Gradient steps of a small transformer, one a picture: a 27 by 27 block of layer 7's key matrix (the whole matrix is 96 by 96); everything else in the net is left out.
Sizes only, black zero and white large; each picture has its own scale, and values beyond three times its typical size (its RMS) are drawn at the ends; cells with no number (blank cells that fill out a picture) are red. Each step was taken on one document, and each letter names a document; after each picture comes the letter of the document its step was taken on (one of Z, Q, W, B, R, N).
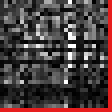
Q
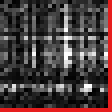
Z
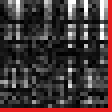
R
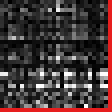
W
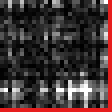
Q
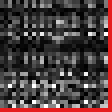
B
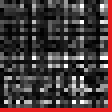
Z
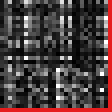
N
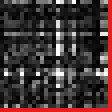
B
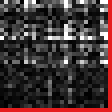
R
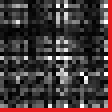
Z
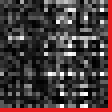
B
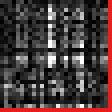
N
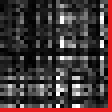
N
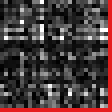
B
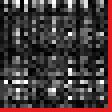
Z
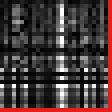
N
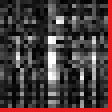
N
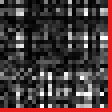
R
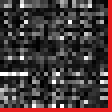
W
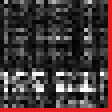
W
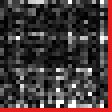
R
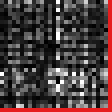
W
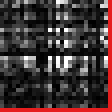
Z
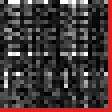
Q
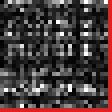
Q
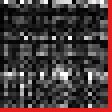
W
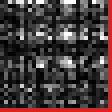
R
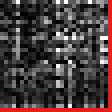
Z
